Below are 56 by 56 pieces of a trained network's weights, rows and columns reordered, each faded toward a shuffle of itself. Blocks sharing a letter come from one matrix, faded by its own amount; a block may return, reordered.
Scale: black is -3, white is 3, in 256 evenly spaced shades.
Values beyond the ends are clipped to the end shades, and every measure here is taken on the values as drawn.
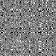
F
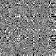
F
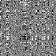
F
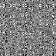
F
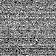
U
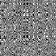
F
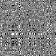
F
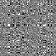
F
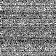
U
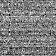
U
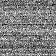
U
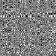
F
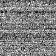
U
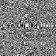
F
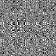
F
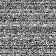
U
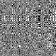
F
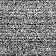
U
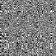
F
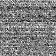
U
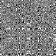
F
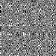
F
